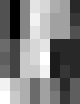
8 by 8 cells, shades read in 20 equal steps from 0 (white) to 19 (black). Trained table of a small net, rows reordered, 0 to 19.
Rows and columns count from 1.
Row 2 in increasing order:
1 4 7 7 9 13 15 19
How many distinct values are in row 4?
6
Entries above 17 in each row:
1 1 1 0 0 0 0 0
